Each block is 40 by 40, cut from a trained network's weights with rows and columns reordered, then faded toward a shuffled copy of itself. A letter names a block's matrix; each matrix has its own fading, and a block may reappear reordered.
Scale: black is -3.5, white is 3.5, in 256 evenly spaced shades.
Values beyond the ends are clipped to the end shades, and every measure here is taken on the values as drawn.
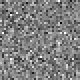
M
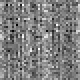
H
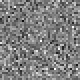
M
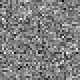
M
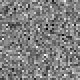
M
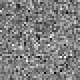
M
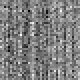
H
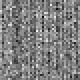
H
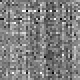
H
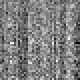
H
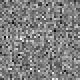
M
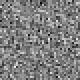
M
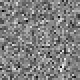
M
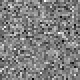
M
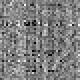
H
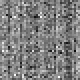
H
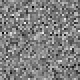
M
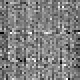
H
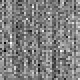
H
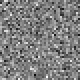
M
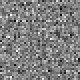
M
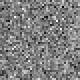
M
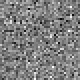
M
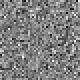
M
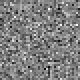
M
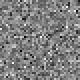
M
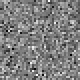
M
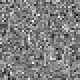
M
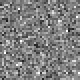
M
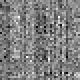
H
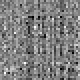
H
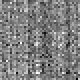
H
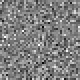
M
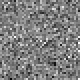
M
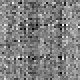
H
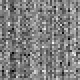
H
